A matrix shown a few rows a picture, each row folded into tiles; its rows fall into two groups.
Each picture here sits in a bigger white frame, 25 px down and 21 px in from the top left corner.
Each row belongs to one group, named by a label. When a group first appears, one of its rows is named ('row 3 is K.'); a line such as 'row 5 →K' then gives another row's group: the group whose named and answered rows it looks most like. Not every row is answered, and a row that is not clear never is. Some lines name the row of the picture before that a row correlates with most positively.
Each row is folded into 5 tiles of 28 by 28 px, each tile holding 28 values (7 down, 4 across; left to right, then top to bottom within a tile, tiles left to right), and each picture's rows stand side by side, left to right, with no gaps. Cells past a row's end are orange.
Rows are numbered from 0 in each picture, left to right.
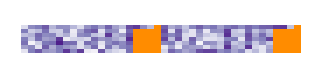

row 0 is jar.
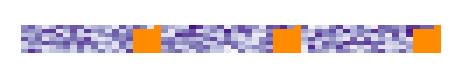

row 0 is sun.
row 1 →sun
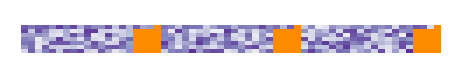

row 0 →jar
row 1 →jar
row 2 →sun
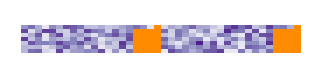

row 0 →sun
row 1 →jar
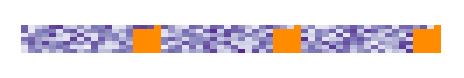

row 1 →sun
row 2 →sun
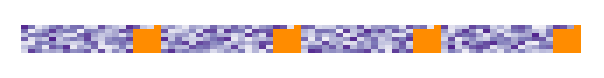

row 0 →sun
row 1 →sun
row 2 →sun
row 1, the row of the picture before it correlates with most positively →2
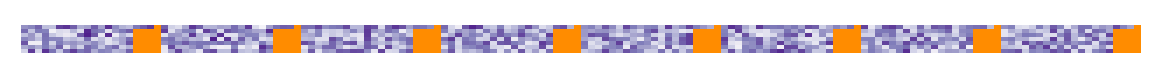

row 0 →jar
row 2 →jar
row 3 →sun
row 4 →jar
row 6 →sun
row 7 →sun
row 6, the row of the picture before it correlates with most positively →3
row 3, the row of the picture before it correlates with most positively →3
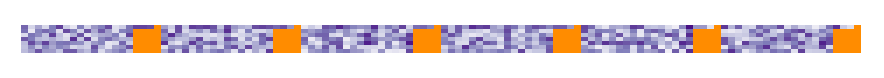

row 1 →jar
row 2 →jar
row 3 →jar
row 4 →sun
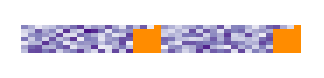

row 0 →sun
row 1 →sun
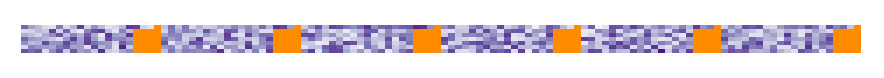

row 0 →sun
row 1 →jar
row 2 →jar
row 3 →sun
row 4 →sun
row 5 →jar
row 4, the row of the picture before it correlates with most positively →1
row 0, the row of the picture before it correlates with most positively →1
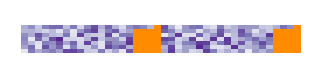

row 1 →sun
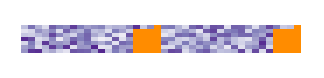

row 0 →sun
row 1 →sun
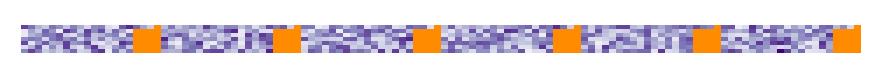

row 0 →sun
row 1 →jar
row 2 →sun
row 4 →jar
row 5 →sun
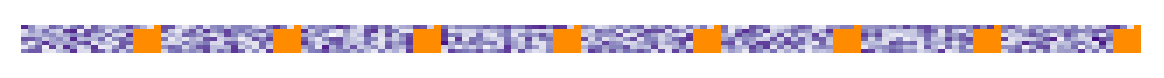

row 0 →sun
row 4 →sun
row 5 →sun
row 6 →jar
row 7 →sun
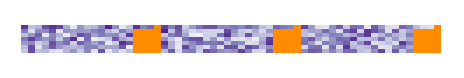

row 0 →sun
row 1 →jar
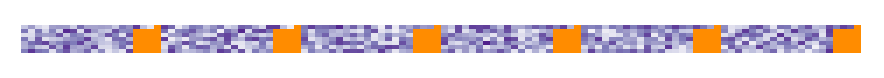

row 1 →sun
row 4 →jar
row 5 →sun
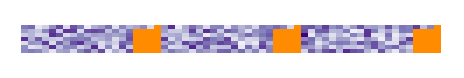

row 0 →sun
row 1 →sun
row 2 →jar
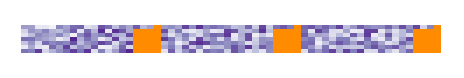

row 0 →sun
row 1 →jar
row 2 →jar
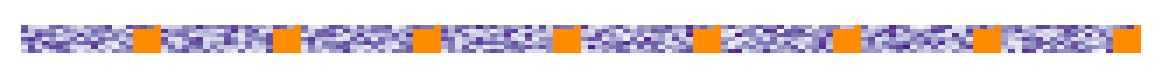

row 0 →sun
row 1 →jar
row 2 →sun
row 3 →jar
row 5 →sun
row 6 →sun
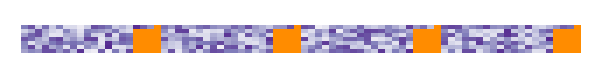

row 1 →jar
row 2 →sun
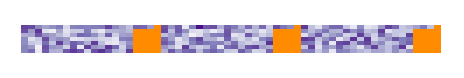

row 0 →jar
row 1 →jar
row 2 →sun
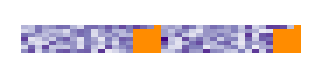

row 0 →jar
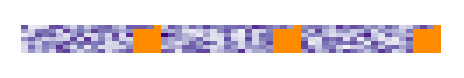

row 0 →sun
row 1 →jar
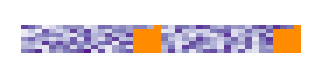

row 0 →sun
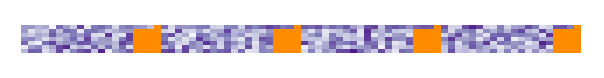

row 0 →sun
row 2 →jar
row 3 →sun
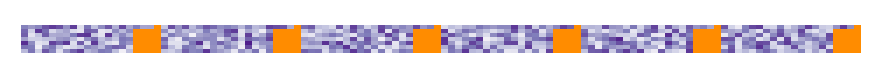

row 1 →jar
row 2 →sun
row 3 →jar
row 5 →sun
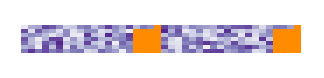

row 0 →jar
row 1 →jar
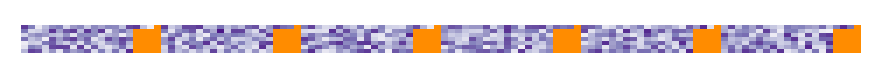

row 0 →sun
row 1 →sun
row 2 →sun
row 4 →sun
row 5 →jar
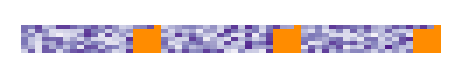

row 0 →jar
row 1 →jar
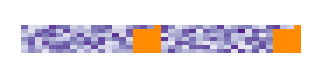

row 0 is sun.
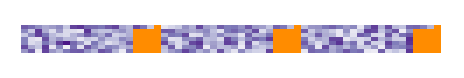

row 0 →jar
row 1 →jar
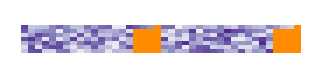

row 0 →sun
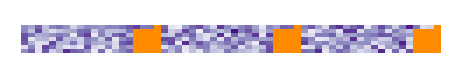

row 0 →jar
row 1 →sun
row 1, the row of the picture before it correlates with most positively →0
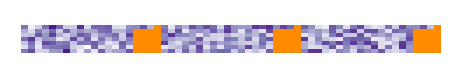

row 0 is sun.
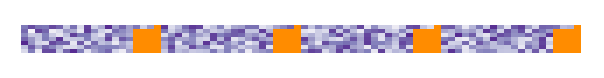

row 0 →jar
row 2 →sun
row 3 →sun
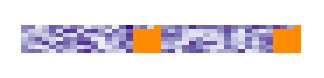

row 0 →sun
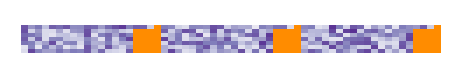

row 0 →jar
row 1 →sun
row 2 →sun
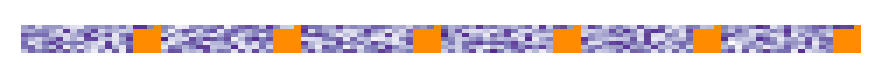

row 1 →sun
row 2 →jar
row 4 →sun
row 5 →jar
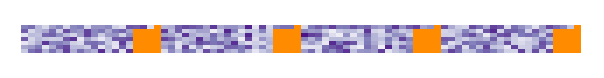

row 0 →sun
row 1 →jar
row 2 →jar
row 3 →sun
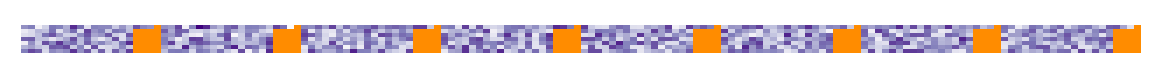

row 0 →sun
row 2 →jar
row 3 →jar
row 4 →sun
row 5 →jar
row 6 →jar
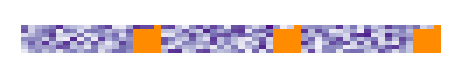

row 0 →sun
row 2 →jar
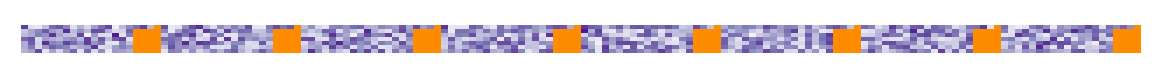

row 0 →sun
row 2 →sun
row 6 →sun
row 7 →sun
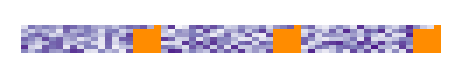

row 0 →jar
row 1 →sun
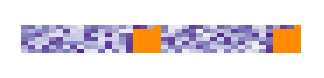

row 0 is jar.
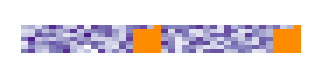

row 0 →sun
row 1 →jar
